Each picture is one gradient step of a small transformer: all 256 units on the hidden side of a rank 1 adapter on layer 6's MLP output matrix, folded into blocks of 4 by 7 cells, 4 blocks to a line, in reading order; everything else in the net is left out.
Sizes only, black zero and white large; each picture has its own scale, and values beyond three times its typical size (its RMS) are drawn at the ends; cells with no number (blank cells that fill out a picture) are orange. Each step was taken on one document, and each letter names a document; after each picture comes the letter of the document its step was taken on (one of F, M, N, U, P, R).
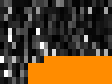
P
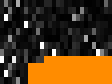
P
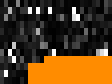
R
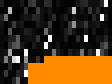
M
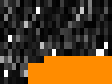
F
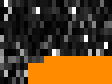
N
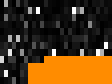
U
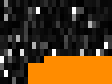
U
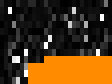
M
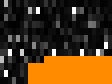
U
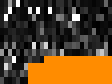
R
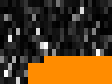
P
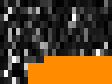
P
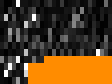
F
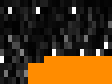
N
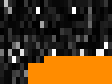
N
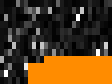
F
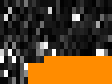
F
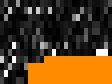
R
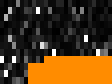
P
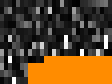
U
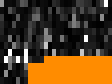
M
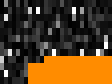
U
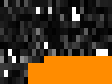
R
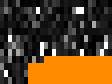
U
